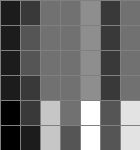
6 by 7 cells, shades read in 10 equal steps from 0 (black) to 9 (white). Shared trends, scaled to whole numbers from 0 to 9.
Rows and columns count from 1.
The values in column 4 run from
3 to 4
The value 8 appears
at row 5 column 7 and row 6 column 7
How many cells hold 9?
2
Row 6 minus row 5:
0 -1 0 -1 0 0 0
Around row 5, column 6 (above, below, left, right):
2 3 9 8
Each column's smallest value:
0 1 4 3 5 2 4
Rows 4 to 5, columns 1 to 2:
1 2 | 0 2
